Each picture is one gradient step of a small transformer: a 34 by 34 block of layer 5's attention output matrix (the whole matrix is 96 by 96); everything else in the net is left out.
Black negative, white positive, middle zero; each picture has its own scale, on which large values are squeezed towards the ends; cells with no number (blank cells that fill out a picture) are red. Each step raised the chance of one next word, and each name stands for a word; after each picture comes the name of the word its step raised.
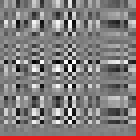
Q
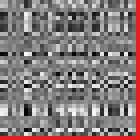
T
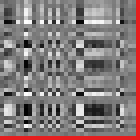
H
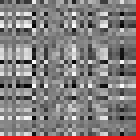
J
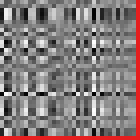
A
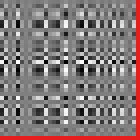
Q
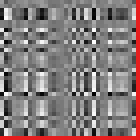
A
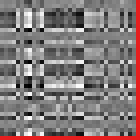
J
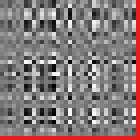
Q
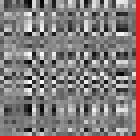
T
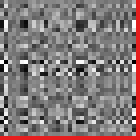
Q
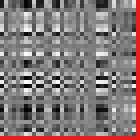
T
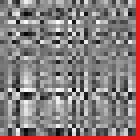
A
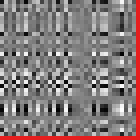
T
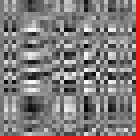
T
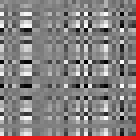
J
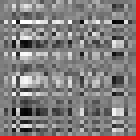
H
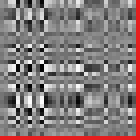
Q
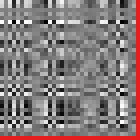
H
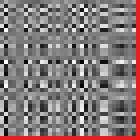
J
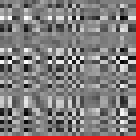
Q
